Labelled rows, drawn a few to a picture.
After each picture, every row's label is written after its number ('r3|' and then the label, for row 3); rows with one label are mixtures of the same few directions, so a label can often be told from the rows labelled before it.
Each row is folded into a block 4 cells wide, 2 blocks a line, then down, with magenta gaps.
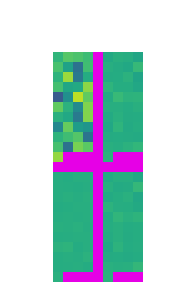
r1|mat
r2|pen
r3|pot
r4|pen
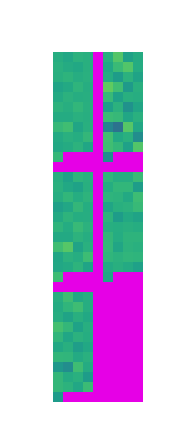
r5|pot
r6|pot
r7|pot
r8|pen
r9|pot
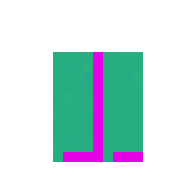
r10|pen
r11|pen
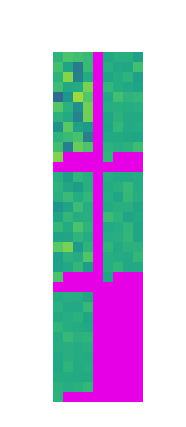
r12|mat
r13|pen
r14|pot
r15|mat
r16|pen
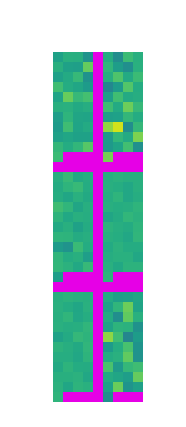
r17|pen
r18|pot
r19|pot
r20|mat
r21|mat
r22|mat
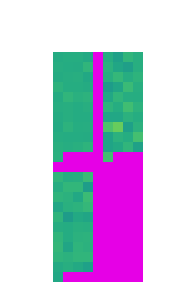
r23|pen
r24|pot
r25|pen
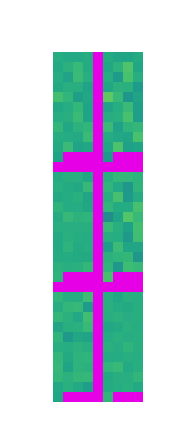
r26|mat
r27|mat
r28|pen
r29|mat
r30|pen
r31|pot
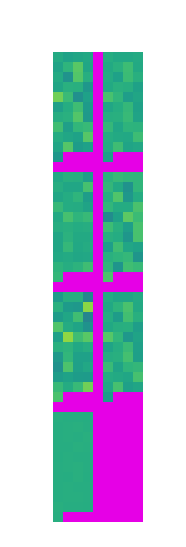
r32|mat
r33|mat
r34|pen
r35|mat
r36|pen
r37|mat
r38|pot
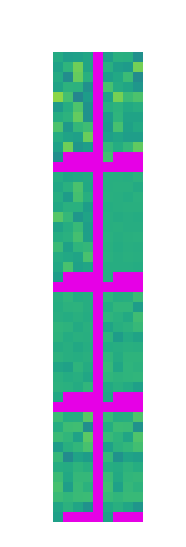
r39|mat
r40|pen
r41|mat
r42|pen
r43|pot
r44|pen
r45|pen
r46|pen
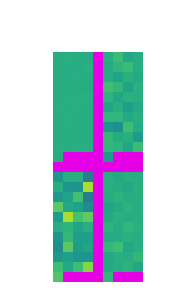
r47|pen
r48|pot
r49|pen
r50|pot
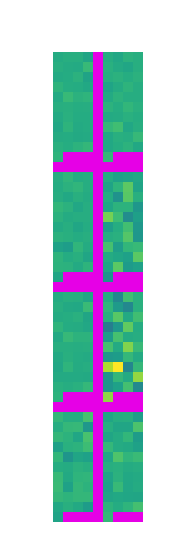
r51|pen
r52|pot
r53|pot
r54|mat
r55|pen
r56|pot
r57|pen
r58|pen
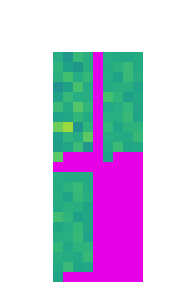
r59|pot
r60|mat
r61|mat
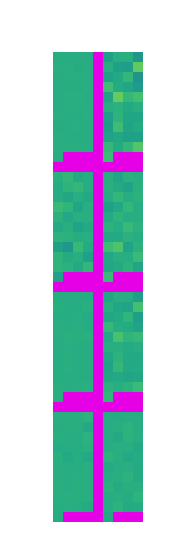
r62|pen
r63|pen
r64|pot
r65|pot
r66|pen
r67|pen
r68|pen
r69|mat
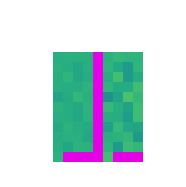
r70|mat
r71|mat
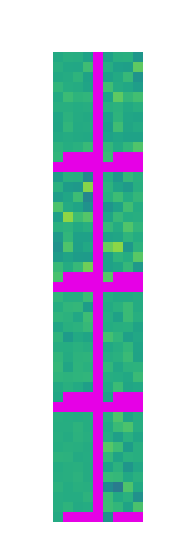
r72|pen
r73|pen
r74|pen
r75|pot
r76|pen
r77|mat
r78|mat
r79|pot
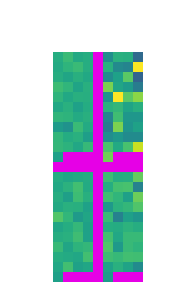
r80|pot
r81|pen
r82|mat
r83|pen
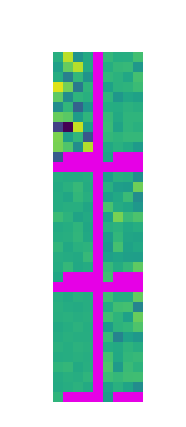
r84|pot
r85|pen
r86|mat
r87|pen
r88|pot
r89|pen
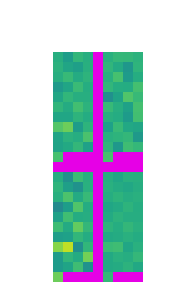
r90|pot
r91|mat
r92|pot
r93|pot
